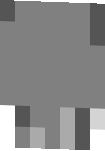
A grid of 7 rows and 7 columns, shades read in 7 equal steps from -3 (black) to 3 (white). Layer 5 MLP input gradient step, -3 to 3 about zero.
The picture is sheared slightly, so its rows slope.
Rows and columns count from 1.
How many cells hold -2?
0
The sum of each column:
5 -1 1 0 2 -2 3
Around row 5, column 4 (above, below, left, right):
0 0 0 0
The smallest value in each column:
-1 -1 0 0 0 -1 -1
